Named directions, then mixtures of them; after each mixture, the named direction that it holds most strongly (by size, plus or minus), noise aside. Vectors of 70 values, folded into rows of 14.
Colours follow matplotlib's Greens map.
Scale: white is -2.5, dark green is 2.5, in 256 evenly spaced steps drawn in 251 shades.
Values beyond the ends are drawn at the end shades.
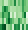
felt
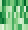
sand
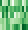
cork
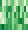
sand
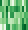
cork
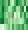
sand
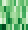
felt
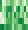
sand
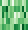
cork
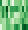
cork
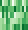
cork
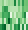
felt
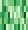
felt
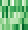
cork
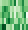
felt
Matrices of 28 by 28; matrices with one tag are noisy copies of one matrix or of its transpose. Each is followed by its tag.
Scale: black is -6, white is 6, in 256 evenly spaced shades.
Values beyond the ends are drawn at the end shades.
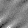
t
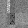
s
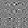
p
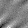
t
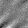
t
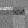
s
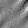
t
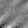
t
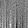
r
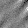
t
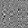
p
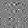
p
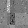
s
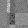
s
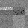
s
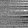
r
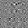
p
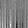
r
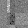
s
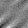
t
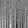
r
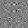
p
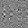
p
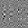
p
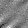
t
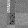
s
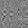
p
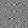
p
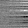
r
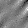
t
